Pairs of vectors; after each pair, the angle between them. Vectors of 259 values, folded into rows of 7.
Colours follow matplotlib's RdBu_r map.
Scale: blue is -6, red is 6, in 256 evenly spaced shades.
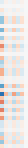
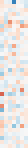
partly opposed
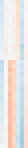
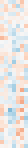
partly opposed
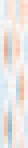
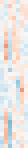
nearly parallel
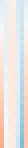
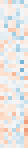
partly aligned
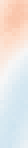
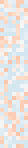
orthogonal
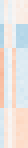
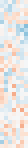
partly aligned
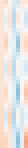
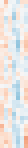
nearly parallel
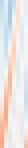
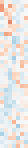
partly opposed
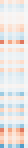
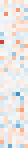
partly aligned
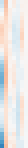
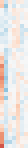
nearly opposite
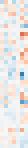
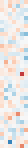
partly opposed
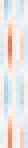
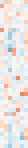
partly opposed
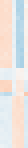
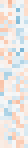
partly aligned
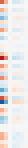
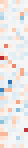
partly aligned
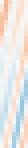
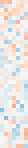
partly aligned
